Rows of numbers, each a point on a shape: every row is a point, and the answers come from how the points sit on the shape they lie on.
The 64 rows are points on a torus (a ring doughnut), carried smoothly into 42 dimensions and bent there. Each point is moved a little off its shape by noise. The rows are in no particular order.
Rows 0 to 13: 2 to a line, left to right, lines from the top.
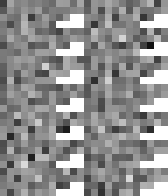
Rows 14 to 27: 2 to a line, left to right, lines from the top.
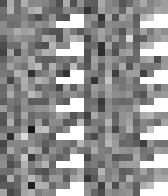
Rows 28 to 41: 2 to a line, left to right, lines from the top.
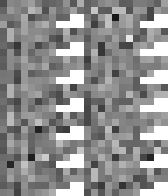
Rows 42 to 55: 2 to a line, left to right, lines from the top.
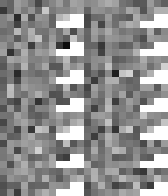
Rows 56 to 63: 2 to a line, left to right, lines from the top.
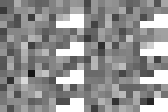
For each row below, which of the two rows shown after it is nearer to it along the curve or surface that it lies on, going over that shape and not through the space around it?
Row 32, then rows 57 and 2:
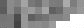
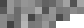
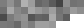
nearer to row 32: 2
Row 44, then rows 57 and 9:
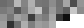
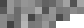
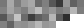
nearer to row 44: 9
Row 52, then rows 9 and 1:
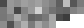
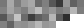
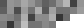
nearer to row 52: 1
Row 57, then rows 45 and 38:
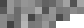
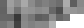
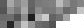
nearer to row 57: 38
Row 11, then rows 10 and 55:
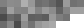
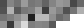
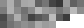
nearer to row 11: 55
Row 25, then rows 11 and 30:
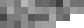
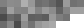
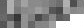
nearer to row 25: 11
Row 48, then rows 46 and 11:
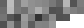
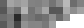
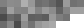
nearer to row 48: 46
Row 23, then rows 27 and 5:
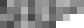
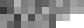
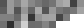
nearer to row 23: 5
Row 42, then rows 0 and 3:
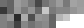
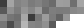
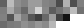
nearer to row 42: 0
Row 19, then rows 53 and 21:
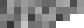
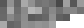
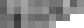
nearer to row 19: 53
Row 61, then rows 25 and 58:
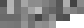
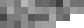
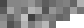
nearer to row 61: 25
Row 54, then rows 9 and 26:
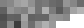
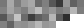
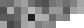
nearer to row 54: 9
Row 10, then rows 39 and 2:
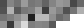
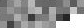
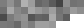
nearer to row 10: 39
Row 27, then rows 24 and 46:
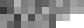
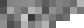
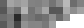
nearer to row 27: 24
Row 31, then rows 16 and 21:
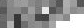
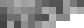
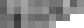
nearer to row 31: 16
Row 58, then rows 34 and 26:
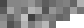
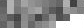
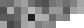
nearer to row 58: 26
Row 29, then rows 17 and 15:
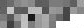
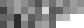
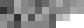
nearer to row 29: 15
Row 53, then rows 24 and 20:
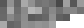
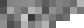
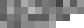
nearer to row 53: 20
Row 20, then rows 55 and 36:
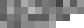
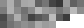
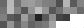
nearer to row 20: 55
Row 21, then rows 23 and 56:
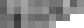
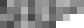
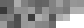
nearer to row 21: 23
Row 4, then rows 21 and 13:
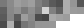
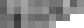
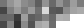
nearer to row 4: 13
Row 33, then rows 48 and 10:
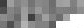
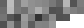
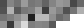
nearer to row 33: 10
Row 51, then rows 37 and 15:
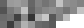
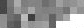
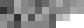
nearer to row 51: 15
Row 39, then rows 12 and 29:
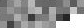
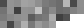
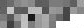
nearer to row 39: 29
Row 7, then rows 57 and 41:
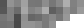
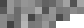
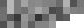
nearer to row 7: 41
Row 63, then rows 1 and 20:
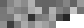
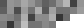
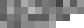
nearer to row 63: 20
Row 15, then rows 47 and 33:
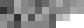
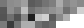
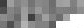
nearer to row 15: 47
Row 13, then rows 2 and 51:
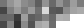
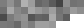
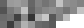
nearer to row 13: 2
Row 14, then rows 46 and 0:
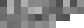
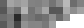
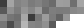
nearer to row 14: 46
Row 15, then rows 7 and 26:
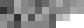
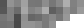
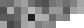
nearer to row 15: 26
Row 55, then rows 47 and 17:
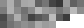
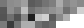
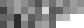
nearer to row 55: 17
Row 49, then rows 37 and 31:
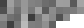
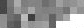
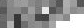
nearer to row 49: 37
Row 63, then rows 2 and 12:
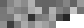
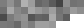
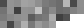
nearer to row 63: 2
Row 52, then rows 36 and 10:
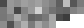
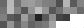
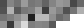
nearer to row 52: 36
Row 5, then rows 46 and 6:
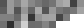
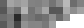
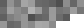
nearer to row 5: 6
